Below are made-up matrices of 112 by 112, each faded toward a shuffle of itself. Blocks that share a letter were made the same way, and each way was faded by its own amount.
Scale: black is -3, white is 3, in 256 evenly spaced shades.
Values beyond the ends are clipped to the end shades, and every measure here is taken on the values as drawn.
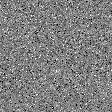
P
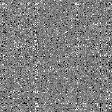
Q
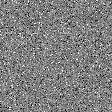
P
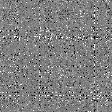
Q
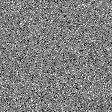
P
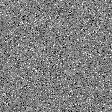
P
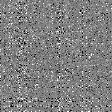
Q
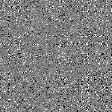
Q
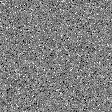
P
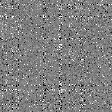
Q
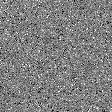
P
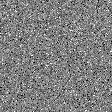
P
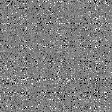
Q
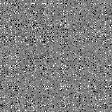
Q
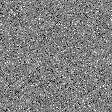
P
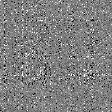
Q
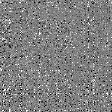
Q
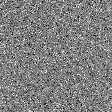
P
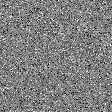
P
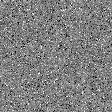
P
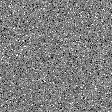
P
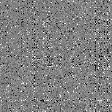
Q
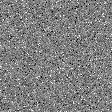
P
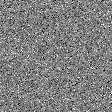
P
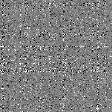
Q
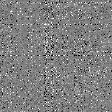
Q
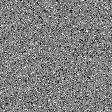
P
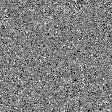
P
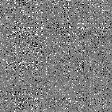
Q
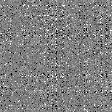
Q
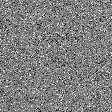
P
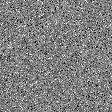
P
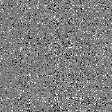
Q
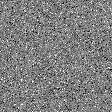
P
